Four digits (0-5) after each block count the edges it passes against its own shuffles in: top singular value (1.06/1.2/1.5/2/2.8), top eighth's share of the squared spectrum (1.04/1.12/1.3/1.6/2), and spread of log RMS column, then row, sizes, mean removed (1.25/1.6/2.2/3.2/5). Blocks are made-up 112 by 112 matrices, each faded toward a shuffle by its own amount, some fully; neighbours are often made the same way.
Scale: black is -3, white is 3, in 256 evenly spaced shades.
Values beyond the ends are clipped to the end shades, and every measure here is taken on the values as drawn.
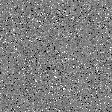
0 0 0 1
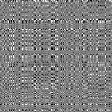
5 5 4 4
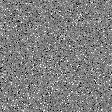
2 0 0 0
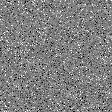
2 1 0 0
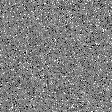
1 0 0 0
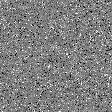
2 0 0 0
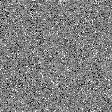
3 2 1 1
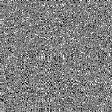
4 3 2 2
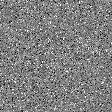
0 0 0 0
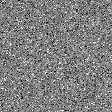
2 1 0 0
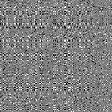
5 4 3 4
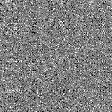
3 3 1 1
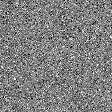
2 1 1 0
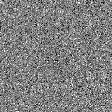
3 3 1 1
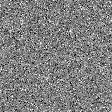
1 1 0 0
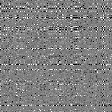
5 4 3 4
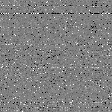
4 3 1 2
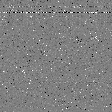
4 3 0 1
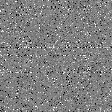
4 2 1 2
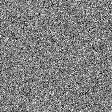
0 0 0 0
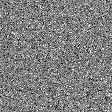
0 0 0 0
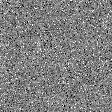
0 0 0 0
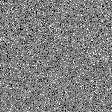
0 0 0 0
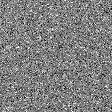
0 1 0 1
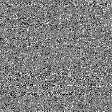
1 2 0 3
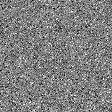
0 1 0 1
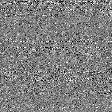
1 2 0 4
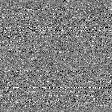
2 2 0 4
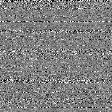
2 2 0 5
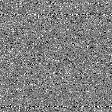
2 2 0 3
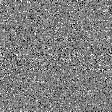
1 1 0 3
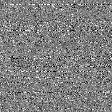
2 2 0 3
